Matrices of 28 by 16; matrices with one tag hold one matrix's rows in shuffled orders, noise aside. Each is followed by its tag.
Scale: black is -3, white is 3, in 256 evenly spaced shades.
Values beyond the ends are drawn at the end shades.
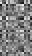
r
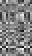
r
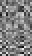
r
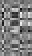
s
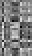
s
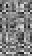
r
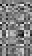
r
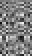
r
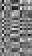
s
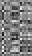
s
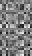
r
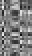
s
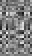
r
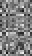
r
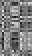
s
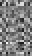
r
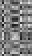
s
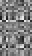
r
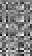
r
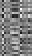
s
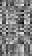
r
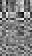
r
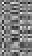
s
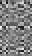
r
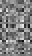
r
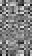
r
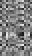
r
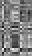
s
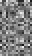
r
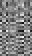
r
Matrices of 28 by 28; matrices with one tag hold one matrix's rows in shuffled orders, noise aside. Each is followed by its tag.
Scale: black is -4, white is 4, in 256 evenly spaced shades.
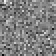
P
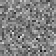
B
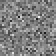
B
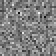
B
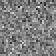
B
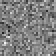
P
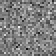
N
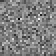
B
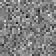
N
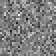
N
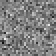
P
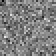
P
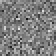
N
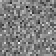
N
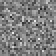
B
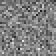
B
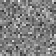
N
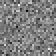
N
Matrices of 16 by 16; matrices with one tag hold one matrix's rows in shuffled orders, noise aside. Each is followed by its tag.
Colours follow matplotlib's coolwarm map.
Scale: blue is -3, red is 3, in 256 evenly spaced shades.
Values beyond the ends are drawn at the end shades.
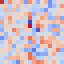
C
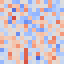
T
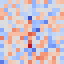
C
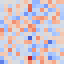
C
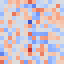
C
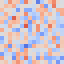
T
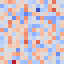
T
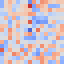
C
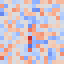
C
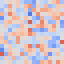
C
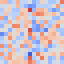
C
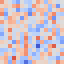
T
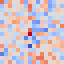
C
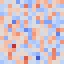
T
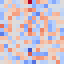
C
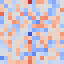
C
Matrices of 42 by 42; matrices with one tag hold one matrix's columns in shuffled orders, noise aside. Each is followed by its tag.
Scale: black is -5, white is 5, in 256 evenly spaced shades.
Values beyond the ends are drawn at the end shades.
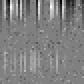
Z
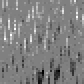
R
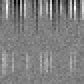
Z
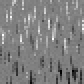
R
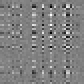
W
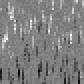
R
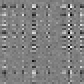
W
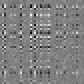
W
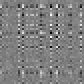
W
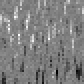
R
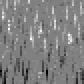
R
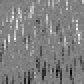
R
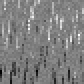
R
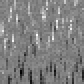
R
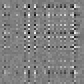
W
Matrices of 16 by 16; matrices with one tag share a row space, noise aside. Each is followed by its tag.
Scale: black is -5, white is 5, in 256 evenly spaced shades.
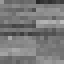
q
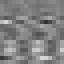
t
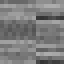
q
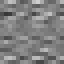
t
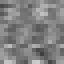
t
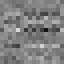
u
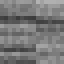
q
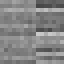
q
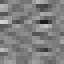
t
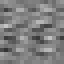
t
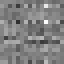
u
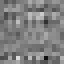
u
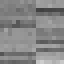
q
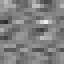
t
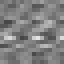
t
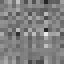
u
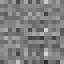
u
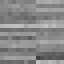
q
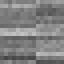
q
